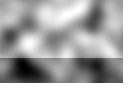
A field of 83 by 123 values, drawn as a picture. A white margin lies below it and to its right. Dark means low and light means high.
Average level on the scale: 60%. Ninth with the highest average: top middle. Seam: horizontal, 70% of the way down, the top part higher. Ninth with the lowest average: bottom left.
